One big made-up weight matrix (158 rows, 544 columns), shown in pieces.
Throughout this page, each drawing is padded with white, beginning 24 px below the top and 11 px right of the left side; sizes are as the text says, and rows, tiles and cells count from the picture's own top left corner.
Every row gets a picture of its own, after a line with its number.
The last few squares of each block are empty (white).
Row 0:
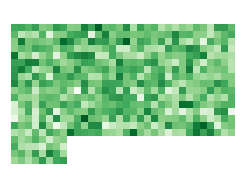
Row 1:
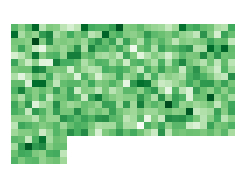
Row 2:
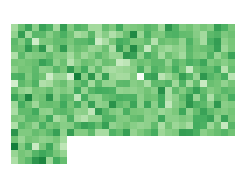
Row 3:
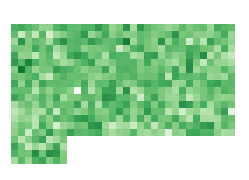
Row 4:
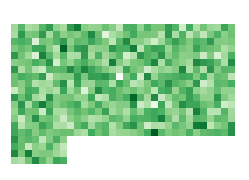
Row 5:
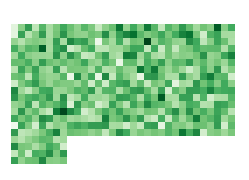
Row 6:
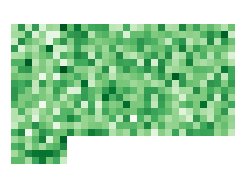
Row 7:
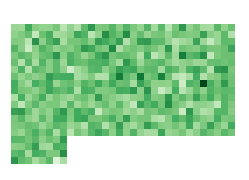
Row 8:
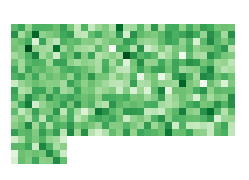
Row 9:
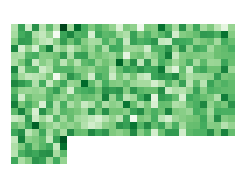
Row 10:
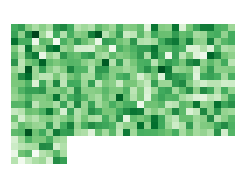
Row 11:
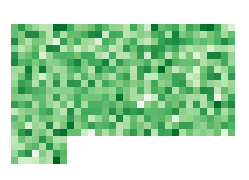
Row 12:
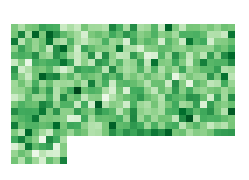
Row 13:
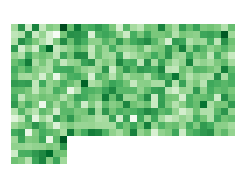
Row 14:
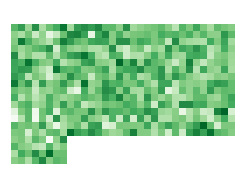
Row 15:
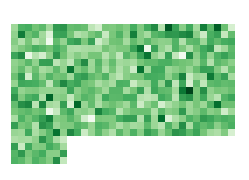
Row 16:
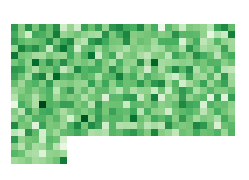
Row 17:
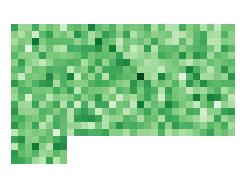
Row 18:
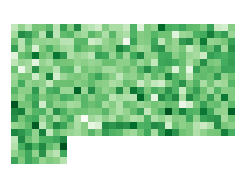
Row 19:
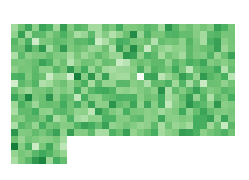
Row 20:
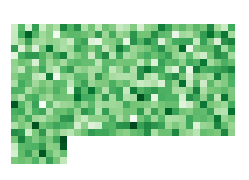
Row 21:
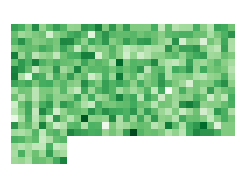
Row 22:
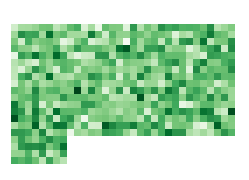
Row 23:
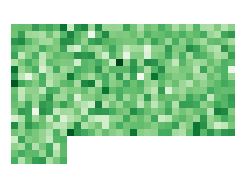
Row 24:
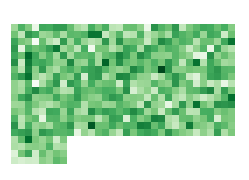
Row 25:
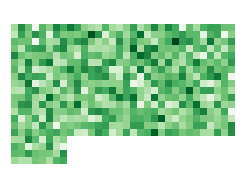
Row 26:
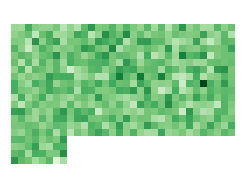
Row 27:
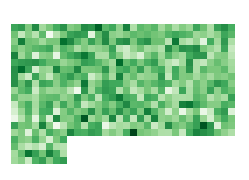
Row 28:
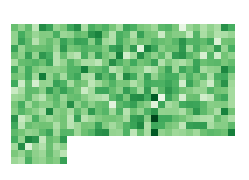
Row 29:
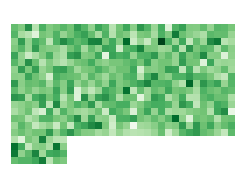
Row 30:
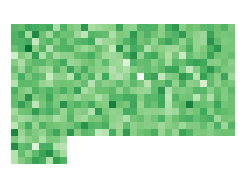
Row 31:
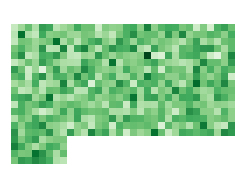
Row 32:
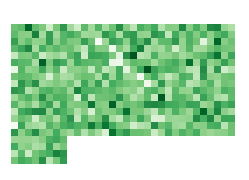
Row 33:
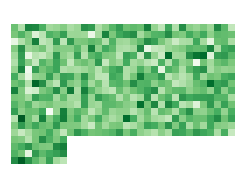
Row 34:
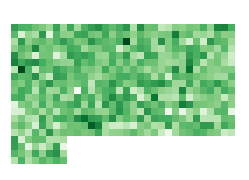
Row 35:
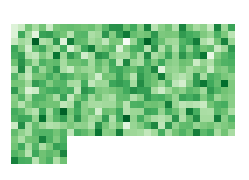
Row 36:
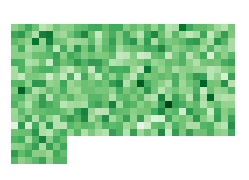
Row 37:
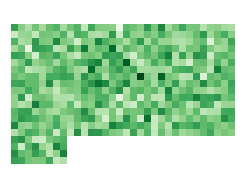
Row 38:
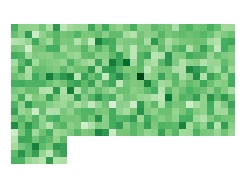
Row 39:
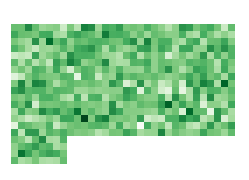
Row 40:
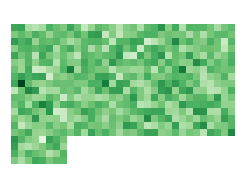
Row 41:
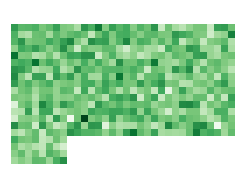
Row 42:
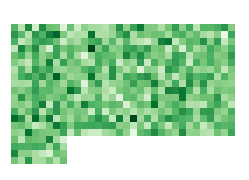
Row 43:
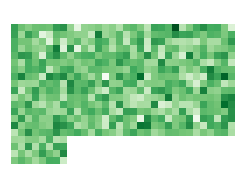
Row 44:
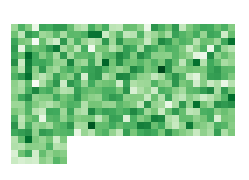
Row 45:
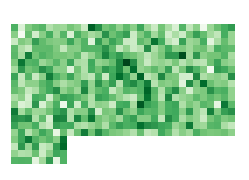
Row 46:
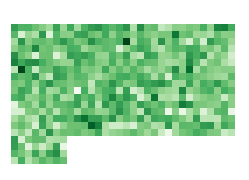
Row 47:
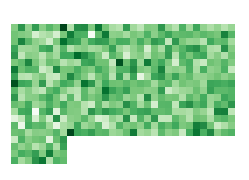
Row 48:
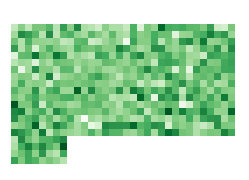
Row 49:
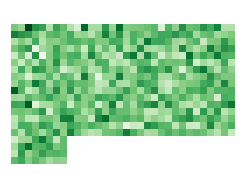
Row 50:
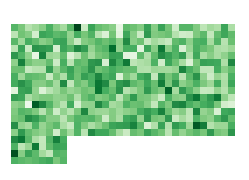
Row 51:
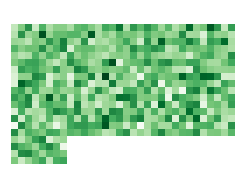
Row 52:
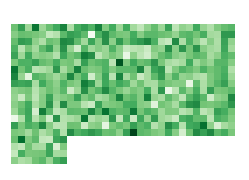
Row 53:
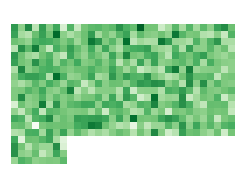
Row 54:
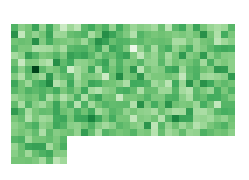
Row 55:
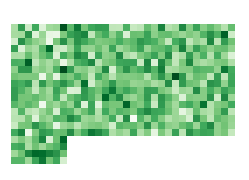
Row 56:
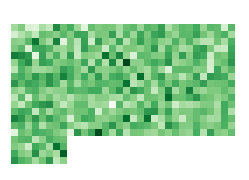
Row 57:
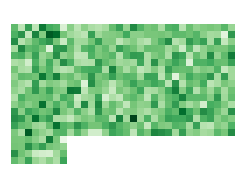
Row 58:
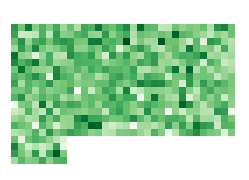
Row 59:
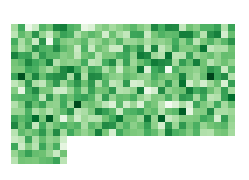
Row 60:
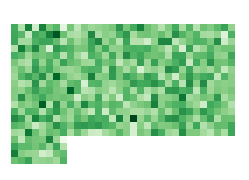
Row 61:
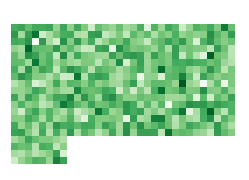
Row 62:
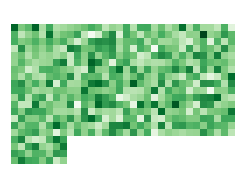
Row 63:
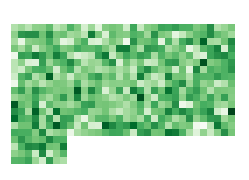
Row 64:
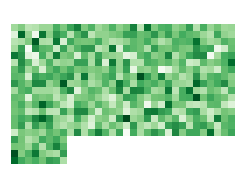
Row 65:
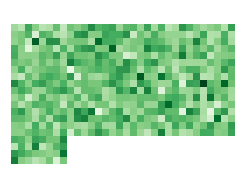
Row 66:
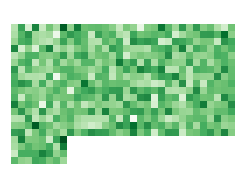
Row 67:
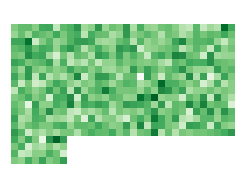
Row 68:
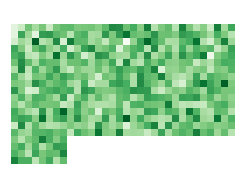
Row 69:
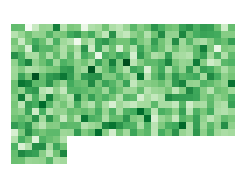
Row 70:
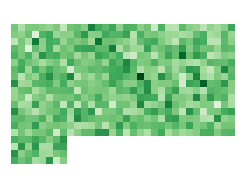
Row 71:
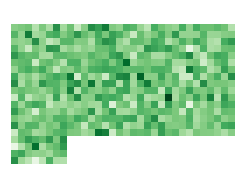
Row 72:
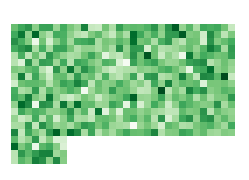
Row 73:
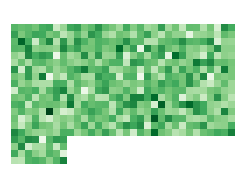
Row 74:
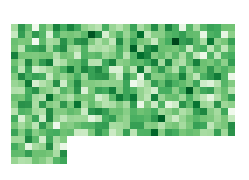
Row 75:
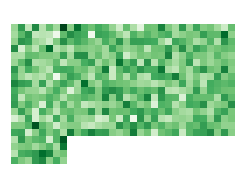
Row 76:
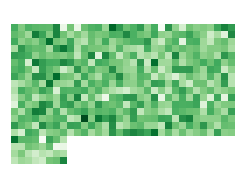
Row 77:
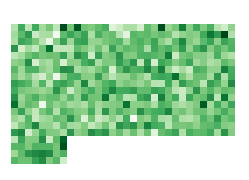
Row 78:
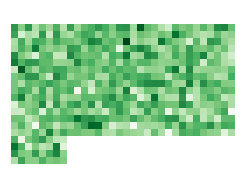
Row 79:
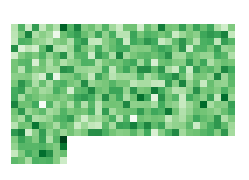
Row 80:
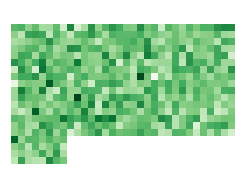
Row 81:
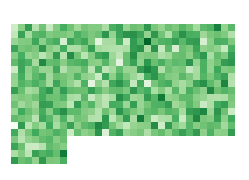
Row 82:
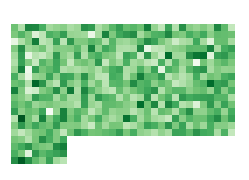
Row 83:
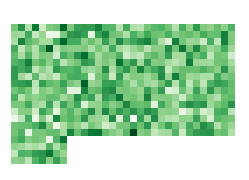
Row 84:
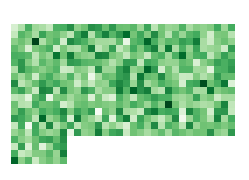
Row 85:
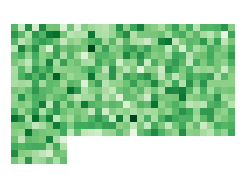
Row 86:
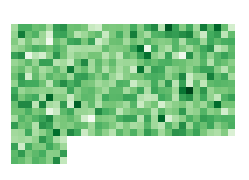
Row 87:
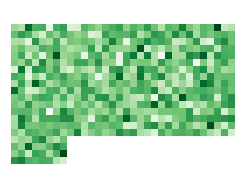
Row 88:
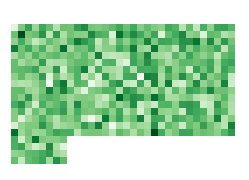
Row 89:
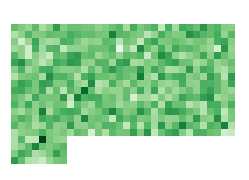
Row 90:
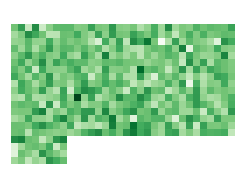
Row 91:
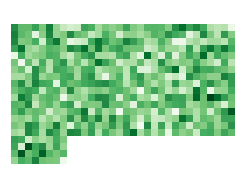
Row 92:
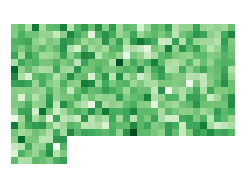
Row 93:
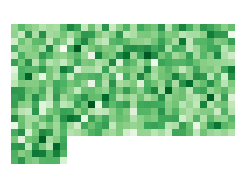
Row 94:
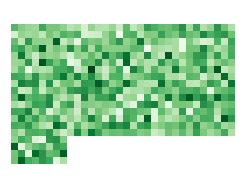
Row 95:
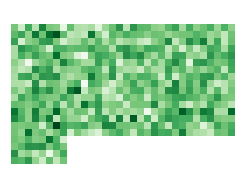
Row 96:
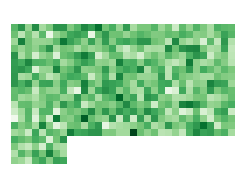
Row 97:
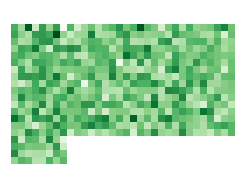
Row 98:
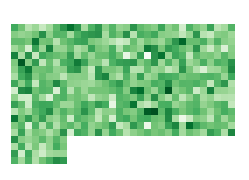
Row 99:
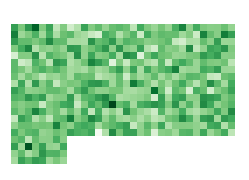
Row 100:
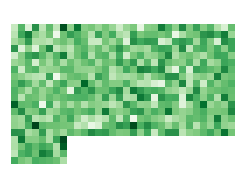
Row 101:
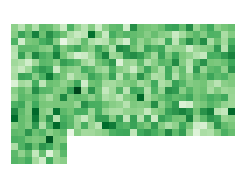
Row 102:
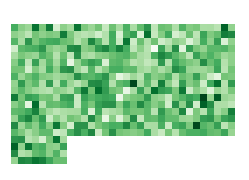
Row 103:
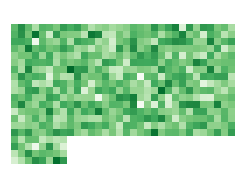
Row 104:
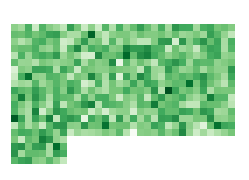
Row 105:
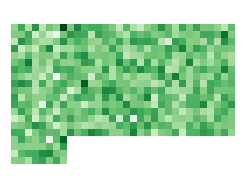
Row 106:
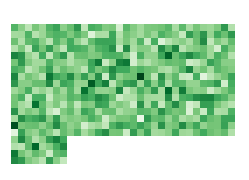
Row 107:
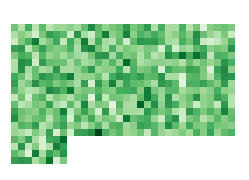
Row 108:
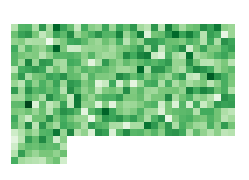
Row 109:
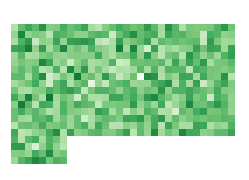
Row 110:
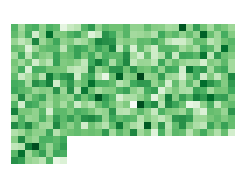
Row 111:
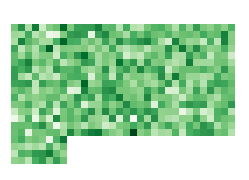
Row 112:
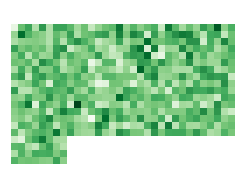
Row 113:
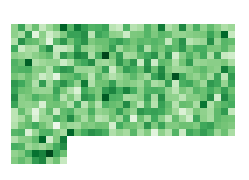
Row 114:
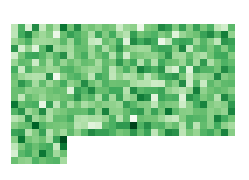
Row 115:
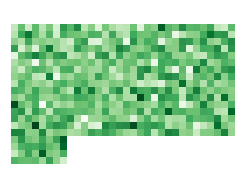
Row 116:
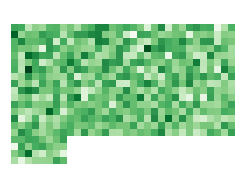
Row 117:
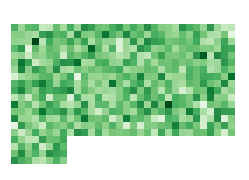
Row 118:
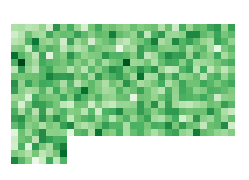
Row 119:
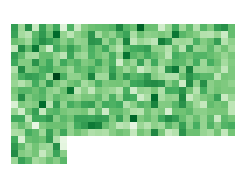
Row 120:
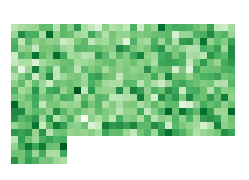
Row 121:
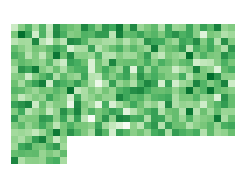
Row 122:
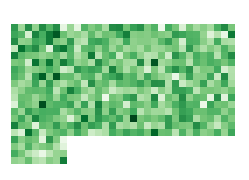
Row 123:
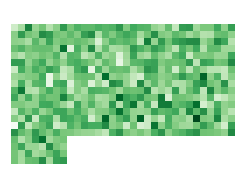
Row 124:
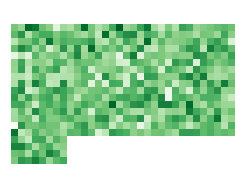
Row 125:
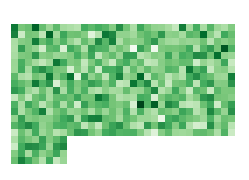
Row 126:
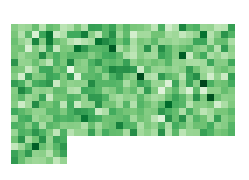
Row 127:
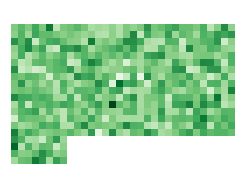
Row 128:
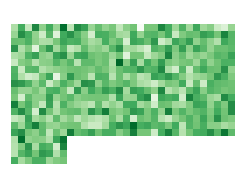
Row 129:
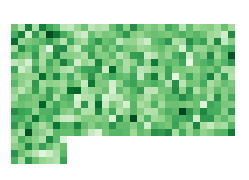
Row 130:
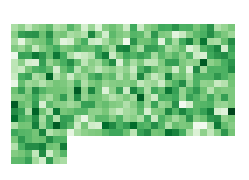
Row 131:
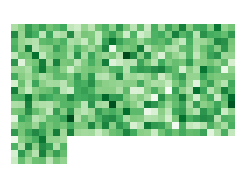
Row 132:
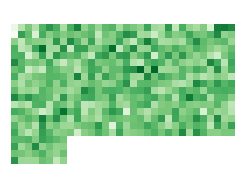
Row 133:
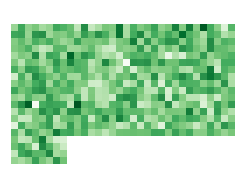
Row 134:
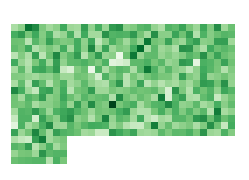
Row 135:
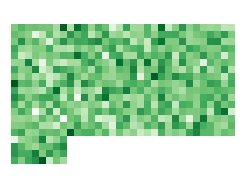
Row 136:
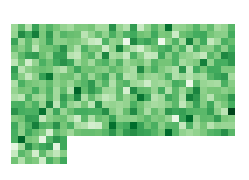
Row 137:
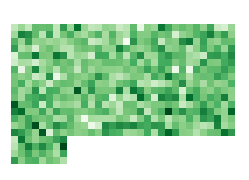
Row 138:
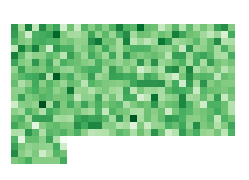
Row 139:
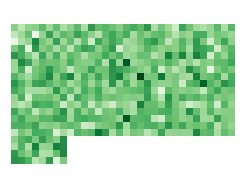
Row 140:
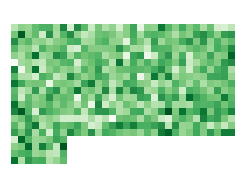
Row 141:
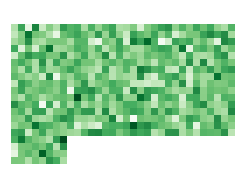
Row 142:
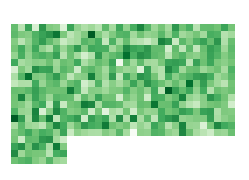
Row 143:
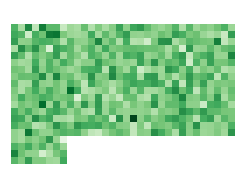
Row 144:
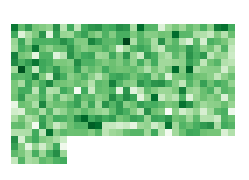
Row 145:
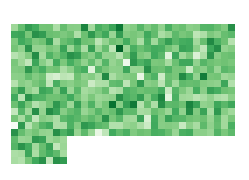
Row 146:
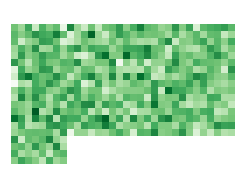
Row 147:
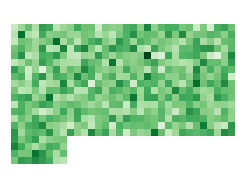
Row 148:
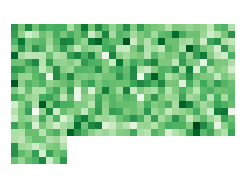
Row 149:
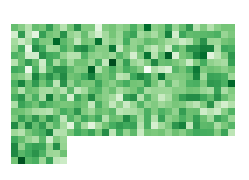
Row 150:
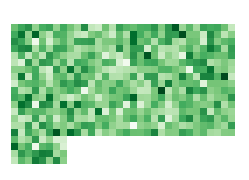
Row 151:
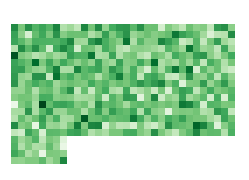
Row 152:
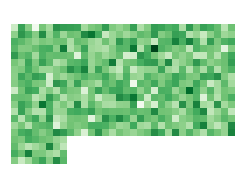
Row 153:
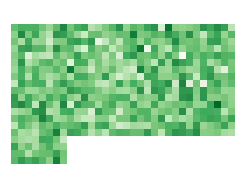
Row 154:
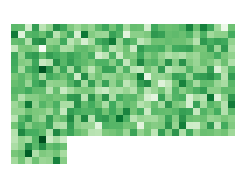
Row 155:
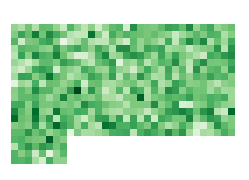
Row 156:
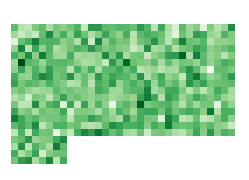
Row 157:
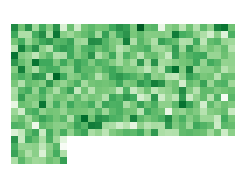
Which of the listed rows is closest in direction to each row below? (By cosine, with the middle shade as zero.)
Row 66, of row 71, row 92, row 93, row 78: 92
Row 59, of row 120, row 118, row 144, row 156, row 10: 10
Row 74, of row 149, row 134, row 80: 80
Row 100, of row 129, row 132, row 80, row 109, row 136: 136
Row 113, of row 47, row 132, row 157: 47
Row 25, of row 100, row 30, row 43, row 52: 30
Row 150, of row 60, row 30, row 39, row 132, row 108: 30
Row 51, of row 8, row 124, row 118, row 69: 124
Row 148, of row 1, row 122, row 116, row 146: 122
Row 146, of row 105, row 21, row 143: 143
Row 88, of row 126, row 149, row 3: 3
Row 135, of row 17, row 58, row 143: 58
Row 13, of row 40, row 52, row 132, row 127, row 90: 52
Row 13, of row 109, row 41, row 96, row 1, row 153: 96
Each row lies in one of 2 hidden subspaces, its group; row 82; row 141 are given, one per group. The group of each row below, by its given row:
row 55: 141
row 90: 141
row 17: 82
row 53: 141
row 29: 141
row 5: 82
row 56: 82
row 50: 82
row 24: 82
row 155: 141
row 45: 82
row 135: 141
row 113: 141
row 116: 82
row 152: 82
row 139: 82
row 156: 82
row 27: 141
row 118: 82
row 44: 82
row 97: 141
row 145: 82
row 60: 141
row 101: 141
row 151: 141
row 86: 82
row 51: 82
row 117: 82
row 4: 82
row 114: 141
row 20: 141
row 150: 82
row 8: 82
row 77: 141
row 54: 82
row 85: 141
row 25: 82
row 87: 82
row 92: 141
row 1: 82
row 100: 141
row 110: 82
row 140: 141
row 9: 141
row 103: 82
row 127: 82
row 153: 82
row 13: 141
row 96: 141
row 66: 141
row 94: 82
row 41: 141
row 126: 82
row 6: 141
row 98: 82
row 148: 141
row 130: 141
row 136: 141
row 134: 82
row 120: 141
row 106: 82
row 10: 82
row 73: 82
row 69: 82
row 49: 82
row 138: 141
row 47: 141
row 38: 82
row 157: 141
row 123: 82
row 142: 141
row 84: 82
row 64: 82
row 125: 82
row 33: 82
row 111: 141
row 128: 141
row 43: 82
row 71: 82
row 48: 141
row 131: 82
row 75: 141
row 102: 82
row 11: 82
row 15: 82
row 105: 141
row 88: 82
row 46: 141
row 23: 141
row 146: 141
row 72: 82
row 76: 141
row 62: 82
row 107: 82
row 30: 82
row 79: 141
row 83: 141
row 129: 141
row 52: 141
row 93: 141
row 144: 141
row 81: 82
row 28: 82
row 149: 82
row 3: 141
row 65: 82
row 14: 141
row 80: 141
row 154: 82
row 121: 82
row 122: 141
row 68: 82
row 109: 82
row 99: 82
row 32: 82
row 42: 141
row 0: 141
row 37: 82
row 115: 141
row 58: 141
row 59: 82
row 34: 141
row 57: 141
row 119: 141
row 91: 82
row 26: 82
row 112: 82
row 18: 141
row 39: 82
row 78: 141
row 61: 82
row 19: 82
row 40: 82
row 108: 82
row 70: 82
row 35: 82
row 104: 141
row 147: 82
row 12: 141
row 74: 82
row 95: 141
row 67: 82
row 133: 82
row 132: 82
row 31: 82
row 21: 141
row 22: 141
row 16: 141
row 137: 141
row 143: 141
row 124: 82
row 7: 82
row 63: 141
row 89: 82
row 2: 82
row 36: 82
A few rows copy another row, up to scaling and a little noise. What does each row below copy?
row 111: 83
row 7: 26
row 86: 15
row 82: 33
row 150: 72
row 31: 147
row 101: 155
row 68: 35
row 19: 2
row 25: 74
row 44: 24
